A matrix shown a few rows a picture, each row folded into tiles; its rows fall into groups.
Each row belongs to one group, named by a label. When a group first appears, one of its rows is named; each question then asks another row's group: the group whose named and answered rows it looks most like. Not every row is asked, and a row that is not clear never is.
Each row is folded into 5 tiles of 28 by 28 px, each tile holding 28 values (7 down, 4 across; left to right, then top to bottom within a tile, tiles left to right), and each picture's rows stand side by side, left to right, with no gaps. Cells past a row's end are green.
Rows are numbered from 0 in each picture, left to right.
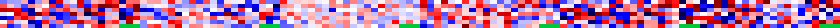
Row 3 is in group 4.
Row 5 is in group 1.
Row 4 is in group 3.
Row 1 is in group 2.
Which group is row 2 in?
4
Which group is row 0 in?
3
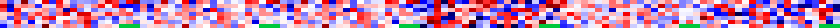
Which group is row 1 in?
4
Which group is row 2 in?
4
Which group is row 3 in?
1
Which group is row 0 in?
4
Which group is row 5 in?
2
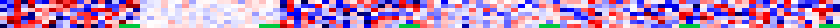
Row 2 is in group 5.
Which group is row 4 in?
2
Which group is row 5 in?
2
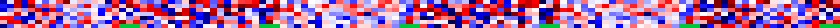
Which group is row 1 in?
3
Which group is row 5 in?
1
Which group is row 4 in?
3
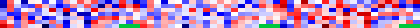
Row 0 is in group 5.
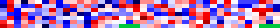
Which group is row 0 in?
5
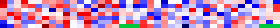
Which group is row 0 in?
4
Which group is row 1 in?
5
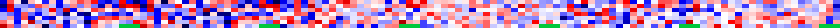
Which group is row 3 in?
4
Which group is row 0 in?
5
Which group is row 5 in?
2
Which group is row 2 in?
1
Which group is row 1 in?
5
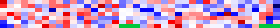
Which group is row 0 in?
4
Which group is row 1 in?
2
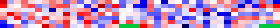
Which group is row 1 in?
5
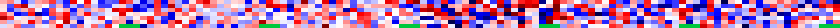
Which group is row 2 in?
4
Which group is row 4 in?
2
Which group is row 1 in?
1
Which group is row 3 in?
3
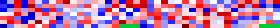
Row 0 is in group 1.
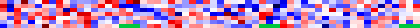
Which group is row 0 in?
4
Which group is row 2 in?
5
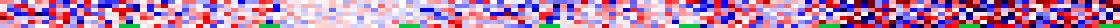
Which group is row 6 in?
1
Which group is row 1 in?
2
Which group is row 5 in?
1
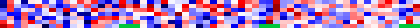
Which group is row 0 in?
5
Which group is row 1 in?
3
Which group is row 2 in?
3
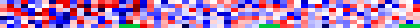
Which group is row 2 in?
5
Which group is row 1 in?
5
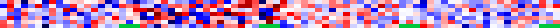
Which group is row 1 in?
3
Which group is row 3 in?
5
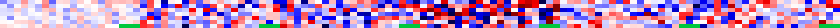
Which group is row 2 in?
5
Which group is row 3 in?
3
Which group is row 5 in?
1
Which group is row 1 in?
5
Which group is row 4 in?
2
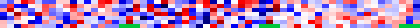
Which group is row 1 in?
3
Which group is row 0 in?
3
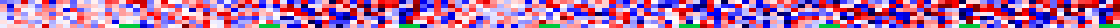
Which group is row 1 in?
4
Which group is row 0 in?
4
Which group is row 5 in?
5
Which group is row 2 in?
3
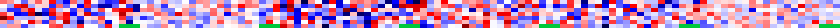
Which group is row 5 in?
4
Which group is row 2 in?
5
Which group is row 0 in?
2
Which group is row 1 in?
3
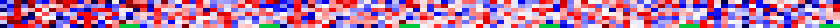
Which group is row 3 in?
2
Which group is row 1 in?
4
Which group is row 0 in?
1
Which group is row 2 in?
1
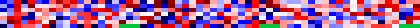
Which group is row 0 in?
1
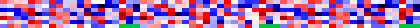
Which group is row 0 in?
2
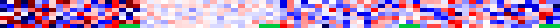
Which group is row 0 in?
1
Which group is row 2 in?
5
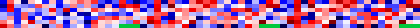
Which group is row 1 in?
1
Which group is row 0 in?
5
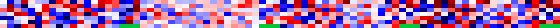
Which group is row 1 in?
3
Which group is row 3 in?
1
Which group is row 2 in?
1
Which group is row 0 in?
3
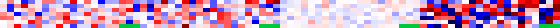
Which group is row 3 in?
3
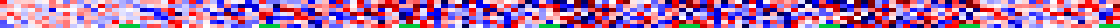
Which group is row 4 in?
1
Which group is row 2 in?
3
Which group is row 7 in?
3
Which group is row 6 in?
1
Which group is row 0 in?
4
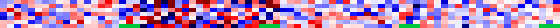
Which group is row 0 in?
3
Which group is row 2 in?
2
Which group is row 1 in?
1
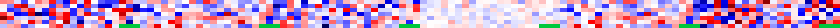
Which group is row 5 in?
1
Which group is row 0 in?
2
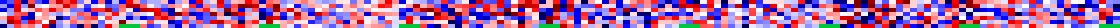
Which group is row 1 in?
3
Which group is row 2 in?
3
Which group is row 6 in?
1
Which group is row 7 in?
2
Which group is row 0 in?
1
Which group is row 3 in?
3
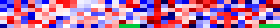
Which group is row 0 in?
1
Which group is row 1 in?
1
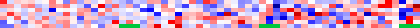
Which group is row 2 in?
3
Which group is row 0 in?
4
